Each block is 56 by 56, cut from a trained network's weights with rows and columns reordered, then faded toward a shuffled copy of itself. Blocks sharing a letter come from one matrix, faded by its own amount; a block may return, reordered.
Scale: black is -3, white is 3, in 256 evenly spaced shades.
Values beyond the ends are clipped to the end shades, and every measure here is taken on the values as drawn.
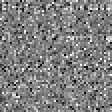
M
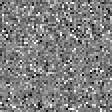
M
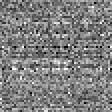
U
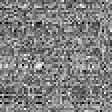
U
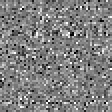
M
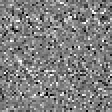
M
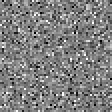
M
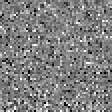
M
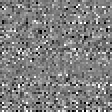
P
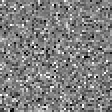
M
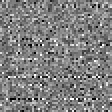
P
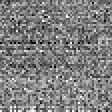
U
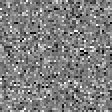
M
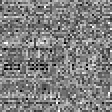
U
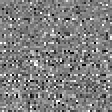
P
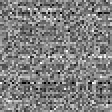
U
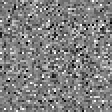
M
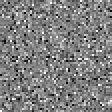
M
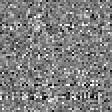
P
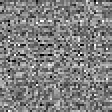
U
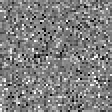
M
